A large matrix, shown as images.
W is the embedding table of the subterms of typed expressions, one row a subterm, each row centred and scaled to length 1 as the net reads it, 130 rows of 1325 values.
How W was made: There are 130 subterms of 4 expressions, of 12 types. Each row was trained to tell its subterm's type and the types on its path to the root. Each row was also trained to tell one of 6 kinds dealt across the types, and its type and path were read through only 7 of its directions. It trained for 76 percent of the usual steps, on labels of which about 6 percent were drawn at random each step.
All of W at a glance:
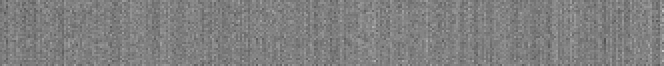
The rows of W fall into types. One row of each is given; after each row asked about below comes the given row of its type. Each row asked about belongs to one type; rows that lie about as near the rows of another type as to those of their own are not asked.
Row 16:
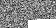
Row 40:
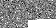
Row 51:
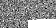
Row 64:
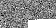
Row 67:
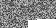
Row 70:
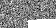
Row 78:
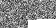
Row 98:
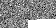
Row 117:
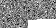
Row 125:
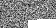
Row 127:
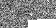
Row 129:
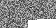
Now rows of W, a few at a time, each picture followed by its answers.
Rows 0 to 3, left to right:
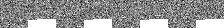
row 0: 40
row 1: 117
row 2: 125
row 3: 129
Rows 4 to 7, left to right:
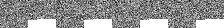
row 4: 127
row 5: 70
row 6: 125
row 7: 64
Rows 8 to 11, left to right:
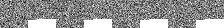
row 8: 40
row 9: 78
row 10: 125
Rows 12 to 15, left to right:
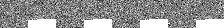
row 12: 127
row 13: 129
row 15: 127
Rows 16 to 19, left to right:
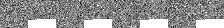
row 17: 40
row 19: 70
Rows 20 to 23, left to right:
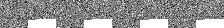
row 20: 117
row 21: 117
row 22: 16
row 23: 16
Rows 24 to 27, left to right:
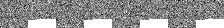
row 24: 117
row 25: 98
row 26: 78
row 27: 98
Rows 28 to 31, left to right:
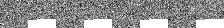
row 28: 127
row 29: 125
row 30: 127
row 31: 51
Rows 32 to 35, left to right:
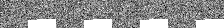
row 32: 70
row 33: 16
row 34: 78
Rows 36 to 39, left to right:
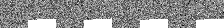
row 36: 40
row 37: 117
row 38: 129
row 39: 51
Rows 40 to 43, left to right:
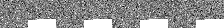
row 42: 40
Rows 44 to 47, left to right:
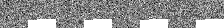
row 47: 78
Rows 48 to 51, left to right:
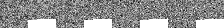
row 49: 67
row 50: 51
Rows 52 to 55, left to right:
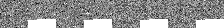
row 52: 78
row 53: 78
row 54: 40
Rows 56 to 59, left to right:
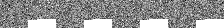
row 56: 127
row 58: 64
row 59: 129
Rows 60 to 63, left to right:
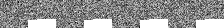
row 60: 78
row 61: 117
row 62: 98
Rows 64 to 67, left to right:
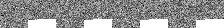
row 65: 16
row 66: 117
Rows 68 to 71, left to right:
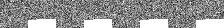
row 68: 70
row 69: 67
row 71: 16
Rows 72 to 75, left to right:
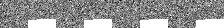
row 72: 51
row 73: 78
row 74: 51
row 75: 117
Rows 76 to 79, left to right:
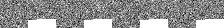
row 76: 40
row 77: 16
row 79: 129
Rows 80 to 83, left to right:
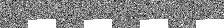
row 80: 129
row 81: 129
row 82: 78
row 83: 40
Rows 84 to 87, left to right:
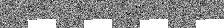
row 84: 67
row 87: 127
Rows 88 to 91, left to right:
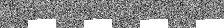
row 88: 117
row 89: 64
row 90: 67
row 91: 98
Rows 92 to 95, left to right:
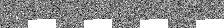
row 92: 40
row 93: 70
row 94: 78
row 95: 67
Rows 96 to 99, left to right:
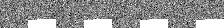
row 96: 40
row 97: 127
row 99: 129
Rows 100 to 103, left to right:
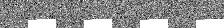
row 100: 98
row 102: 16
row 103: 70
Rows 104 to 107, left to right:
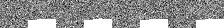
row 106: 67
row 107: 98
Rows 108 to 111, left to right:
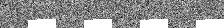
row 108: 117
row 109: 125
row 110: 98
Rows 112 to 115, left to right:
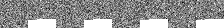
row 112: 40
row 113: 67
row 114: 78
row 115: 51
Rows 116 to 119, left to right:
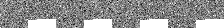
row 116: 129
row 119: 129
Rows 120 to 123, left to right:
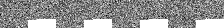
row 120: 70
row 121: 127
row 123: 117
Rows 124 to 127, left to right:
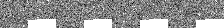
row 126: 51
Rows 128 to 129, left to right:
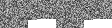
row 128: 51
